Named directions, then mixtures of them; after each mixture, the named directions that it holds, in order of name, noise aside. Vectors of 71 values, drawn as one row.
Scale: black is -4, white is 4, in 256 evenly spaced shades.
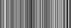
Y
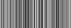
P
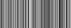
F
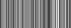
F, P, Y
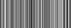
Y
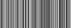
F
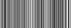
Y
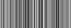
P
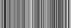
Y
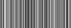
F, P, Y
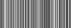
F, Y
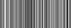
P, Y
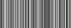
F, Y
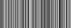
F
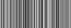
P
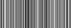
F, P, Y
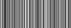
F, P, Y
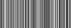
F, Y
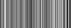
Y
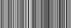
F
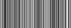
F, Y
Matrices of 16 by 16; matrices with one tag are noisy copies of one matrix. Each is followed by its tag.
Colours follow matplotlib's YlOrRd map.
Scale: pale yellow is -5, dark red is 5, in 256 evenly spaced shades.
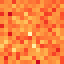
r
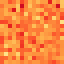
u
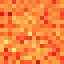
r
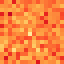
r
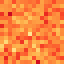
r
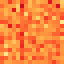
u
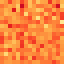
u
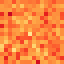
r
